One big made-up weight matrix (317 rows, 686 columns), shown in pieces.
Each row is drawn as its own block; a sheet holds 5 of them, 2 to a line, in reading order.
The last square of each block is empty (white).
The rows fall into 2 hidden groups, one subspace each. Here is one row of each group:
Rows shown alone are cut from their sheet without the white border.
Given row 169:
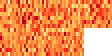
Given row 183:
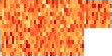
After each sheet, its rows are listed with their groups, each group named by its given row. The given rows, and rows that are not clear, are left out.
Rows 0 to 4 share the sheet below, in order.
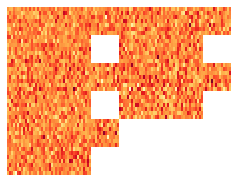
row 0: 169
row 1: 183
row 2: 183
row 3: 169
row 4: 169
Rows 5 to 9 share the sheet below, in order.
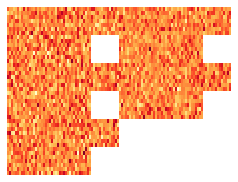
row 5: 169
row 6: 183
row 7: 183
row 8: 169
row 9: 183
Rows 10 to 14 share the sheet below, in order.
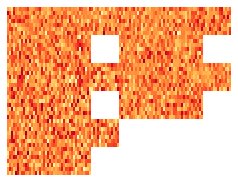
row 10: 183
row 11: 169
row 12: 169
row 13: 169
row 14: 169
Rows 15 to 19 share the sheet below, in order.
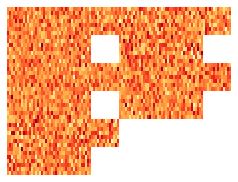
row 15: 169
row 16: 183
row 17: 183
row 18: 183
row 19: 183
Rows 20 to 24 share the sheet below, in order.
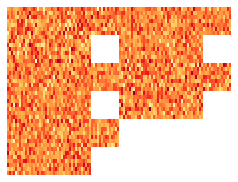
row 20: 169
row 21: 169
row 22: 183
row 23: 183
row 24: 169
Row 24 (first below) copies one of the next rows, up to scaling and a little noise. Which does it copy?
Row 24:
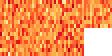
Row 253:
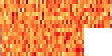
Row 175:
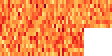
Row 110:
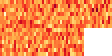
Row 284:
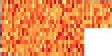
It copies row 284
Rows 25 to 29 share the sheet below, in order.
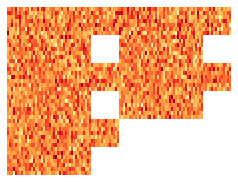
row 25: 169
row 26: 169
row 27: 183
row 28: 183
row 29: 169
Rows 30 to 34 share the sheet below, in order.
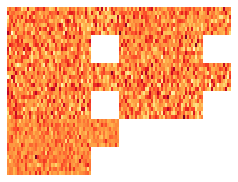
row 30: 169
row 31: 169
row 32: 183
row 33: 169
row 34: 169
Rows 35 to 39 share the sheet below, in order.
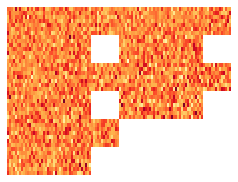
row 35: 169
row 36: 169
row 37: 169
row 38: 169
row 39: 183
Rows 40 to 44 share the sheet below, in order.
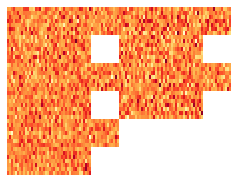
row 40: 183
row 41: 169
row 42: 169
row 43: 169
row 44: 169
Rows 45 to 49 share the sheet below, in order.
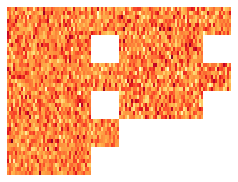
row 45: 169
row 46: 183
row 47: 183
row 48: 183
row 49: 183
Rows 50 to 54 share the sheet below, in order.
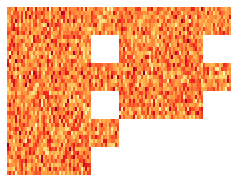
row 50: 169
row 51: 183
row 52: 169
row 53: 169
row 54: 169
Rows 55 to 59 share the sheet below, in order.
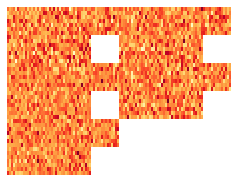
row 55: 169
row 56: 169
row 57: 183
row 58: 169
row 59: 183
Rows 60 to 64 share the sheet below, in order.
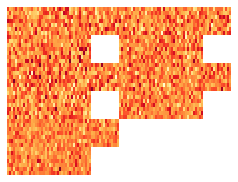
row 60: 169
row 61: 169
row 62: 169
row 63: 183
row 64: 183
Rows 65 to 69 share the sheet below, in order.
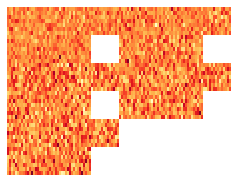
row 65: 183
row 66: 169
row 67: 169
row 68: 169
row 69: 169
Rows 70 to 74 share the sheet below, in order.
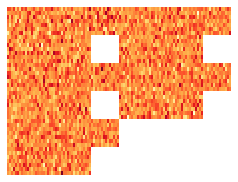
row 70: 169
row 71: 169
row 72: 183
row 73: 169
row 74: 183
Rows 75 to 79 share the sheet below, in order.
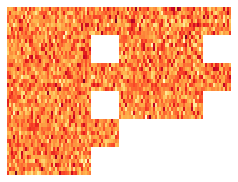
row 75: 169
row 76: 169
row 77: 183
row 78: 183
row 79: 169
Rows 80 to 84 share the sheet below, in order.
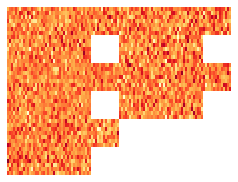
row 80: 169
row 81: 169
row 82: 183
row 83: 183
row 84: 169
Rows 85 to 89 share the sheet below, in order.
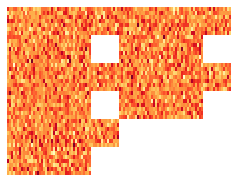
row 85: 169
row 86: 169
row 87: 183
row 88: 169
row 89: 183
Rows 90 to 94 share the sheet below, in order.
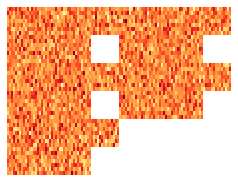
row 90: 169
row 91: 183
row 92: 183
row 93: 183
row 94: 169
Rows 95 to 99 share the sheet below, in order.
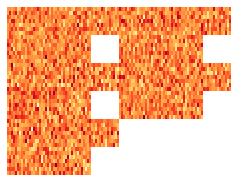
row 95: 183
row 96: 169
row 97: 183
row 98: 169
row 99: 169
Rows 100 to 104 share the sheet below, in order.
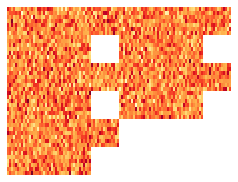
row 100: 169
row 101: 183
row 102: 169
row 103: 169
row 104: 169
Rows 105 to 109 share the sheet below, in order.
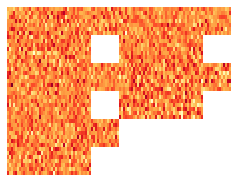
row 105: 169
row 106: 183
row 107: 183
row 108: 169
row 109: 169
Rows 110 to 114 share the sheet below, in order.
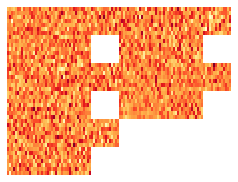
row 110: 169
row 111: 169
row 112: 169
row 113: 183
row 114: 183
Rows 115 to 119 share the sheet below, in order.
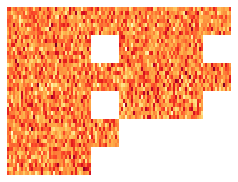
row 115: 169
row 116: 183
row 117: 183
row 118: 183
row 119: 169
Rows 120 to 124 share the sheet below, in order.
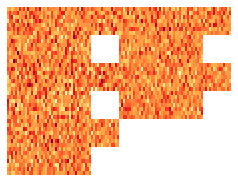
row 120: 169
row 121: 183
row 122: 169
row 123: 183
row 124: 183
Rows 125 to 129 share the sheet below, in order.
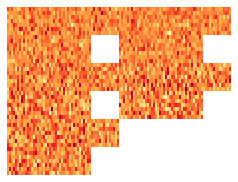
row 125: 183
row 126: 169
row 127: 169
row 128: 183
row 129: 183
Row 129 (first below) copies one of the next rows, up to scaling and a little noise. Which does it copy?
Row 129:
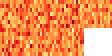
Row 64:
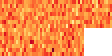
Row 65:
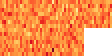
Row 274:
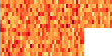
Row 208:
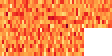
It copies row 274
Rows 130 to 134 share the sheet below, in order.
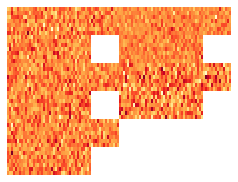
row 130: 183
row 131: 169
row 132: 169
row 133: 169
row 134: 183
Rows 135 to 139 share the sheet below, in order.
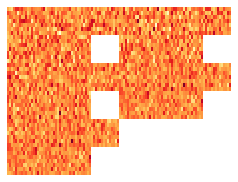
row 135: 183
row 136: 183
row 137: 183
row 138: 183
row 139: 183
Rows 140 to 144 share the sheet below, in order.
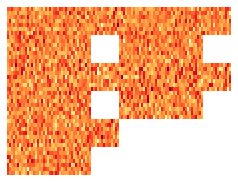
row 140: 183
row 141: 183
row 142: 169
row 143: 183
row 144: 183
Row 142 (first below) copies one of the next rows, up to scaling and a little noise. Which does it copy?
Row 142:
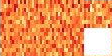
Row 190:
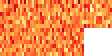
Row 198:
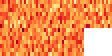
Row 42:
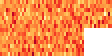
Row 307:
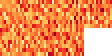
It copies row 190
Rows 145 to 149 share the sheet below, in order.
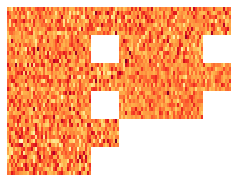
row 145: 183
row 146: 169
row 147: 169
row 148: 183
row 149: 183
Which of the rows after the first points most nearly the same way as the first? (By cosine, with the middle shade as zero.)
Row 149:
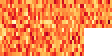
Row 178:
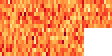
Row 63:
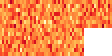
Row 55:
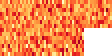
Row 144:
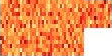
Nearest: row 63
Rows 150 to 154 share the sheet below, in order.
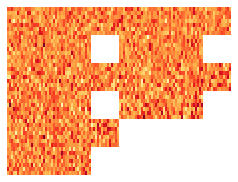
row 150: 183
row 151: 183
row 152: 183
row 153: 169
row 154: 169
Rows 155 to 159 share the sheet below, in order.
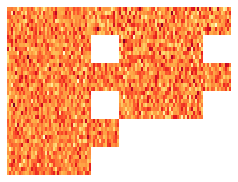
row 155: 183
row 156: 183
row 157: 183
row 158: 183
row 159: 183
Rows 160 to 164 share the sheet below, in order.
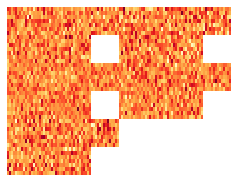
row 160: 169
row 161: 183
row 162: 169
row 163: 183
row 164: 169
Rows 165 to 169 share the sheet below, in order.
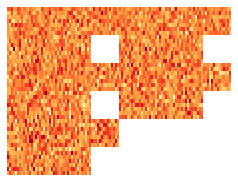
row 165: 183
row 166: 183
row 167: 169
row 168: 169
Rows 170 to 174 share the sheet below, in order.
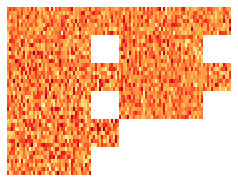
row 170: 169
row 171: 169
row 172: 169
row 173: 169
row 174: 169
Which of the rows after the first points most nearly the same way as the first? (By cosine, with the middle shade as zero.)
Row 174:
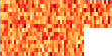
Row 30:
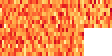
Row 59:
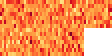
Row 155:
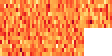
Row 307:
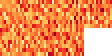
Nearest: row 307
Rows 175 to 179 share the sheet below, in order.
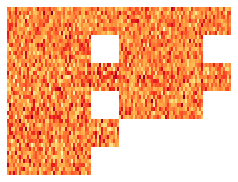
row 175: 169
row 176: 183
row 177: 169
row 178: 169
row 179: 169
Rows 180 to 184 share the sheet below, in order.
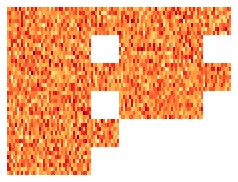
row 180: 169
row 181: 169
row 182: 169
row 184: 183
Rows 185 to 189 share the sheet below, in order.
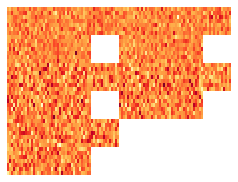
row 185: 183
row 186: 169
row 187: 183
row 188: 183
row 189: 183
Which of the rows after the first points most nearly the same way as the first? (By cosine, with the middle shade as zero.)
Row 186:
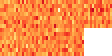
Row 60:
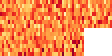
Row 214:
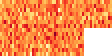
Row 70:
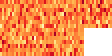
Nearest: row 214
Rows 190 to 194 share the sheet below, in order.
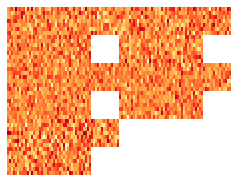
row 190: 169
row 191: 169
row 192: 183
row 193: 169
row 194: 169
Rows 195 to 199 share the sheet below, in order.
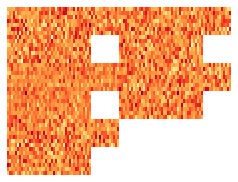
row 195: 169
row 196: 183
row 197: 183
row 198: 169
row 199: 169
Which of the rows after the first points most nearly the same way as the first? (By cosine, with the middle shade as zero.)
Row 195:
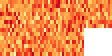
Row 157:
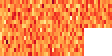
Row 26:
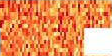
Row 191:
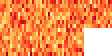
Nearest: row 191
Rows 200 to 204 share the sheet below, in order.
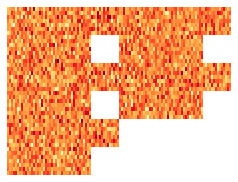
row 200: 169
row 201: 183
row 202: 169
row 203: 183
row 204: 169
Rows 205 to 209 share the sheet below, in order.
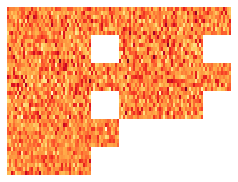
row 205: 169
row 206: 169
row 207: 169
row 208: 183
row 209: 169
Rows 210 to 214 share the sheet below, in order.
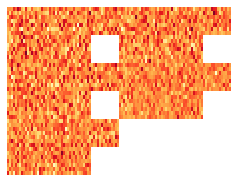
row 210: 183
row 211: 183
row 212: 183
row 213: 183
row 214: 169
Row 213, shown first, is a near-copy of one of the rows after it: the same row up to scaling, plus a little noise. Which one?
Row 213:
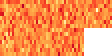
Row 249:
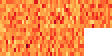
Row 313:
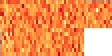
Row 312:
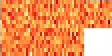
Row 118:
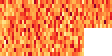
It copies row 313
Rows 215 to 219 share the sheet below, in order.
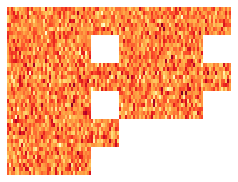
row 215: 183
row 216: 183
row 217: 169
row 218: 169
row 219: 183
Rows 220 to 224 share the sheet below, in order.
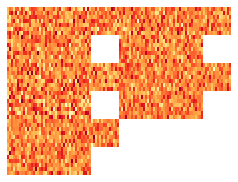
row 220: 183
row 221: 169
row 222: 169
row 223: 183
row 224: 169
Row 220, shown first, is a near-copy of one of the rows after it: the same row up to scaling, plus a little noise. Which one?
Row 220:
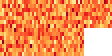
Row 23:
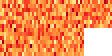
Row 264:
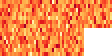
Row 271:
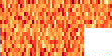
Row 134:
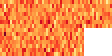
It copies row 23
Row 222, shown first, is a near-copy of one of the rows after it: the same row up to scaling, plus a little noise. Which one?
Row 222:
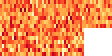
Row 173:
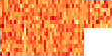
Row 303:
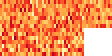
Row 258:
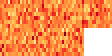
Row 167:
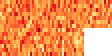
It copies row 303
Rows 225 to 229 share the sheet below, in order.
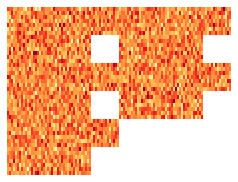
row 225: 183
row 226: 183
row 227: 183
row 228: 169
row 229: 183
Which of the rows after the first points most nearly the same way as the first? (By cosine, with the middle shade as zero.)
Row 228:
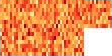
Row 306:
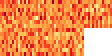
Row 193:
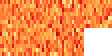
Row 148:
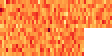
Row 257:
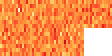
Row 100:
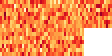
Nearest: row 257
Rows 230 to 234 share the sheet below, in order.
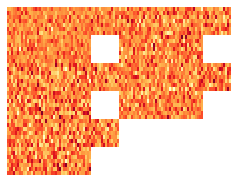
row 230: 183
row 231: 169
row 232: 169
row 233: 183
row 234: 183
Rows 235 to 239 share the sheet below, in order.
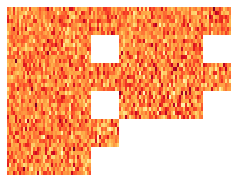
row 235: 169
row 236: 169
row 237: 169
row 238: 169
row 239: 169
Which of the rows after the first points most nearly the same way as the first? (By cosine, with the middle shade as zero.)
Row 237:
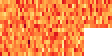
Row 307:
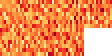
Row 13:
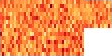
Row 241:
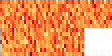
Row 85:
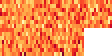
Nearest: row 307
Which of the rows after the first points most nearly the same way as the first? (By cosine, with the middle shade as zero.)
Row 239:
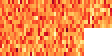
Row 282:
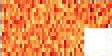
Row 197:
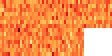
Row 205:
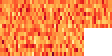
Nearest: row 205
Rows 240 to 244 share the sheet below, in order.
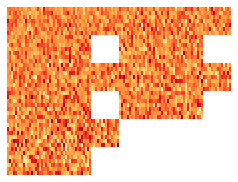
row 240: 169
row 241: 183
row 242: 169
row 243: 169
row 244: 169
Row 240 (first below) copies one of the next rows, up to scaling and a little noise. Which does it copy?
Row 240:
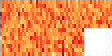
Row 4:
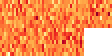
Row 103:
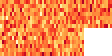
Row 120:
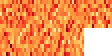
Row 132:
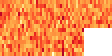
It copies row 132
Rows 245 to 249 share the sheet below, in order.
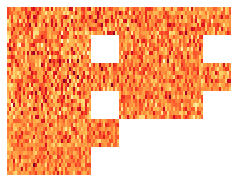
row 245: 169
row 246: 183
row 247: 183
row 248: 169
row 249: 183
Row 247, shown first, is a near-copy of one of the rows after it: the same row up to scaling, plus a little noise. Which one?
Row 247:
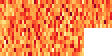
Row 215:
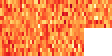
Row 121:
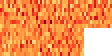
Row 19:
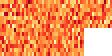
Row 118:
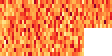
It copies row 118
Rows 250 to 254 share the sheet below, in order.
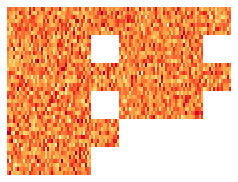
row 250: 183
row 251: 169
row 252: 169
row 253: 169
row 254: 183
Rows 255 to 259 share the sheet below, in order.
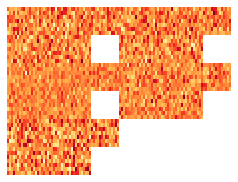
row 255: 169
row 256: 183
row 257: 169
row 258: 169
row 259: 169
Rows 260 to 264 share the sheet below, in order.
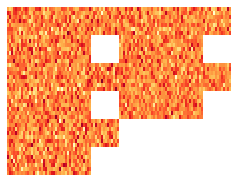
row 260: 183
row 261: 183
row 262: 183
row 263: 183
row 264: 183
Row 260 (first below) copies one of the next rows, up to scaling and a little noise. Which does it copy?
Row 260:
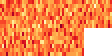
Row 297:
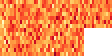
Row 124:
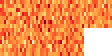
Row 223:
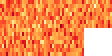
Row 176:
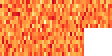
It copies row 223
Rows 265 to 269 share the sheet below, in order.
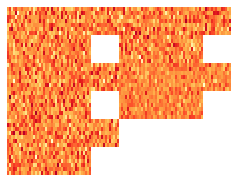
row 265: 183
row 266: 183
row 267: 169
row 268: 183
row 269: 183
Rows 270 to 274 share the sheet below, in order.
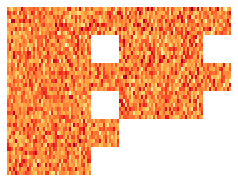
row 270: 183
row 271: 183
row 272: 169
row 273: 183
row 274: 183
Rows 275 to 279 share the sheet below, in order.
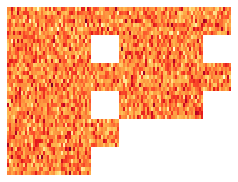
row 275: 183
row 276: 183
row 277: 183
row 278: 169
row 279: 169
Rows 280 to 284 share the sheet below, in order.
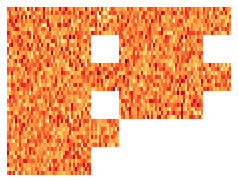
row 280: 169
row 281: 169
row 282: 169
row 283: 169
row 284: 169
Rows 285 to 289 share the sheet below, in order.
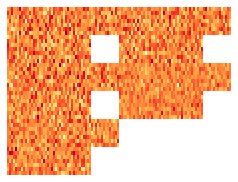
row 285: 169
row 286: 169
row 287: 183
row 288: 169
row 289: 183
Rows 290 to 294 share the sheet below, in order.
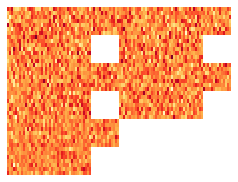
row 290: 183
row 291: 183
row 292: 169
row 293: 183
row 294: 169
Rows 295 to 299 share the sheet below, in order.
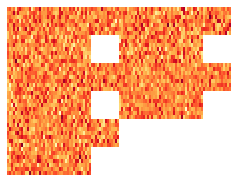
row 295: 169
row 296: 169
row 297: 183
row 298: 169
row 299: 183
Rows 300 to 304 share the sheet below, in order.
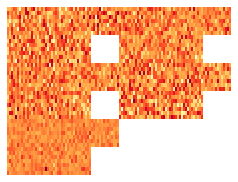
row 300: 169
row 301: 169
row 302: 169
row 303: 169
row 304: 169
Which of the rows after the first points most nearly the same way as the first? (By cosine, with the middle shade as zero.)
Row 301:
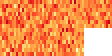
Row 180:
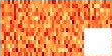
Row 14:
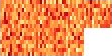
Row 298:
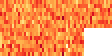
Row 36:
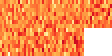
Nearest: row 14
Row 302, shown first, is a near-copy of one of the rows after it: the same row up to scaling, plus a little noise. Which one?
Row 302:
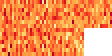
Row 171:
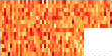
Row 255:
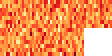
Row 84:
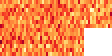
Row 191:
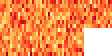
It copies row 171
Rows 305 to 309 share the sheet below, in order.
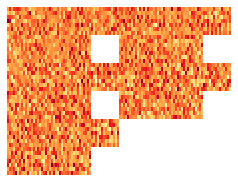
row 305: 183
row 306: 169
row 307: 169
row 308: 169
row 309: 169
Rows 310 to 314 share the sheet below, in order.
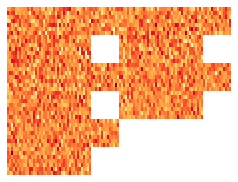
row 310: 183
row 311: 183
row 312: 183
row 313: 183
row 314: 183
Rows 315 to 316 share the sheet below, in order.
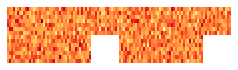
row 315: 183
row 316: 183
